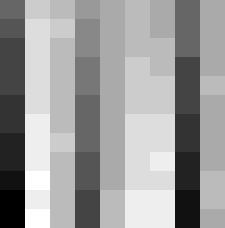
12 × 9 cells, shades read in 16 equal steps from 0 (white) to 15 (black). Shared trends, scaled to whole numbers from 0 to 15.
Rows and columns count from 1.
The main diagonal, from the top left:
9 2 4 8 5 3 2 12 5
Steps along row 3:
down up up down down same up down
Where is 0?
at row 10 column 2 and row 12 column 2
